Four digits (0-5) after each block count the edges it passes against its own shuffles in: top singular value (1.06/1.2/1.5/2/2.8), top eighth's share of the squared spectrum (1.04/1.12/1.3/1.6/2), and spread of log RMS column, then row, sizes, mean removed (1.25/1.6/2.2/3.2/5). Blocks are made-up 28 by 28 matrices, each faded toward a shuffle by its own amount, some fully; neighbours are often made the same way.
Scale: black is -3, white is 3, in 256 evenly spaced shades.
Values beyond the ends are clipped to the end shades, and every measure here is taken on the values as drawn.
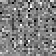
2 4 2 1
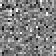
2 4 1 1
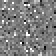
0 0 1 0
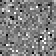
0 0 0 0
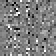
1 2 3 0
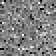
1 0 1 0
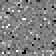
0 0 0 0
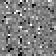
1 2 1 0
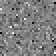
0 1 0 0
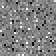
0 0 0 0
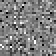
2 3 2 0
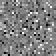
1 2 0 0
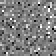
1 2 1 0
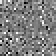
3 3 2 1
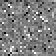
0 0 0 0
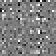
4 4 2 2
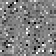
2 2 0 0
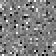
0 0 0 0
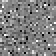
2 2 0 0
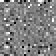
3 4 1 1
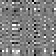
4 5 3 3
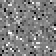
0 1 1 0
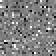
2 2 0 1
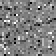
2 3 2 1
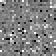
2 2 0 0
